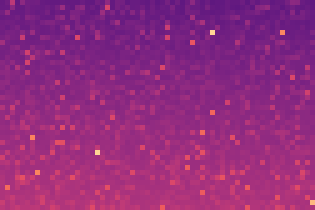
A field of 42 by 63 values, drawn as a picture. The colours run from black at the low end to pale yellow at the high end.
Odd rows or columns: none. Slope: up to the bottom. Stripes: none.
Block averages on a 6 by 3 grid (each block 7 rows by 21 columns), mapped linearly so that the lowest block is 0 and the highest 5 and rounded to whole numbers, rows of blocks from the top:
000 / 111 / 222 / 333 / 444 / 555
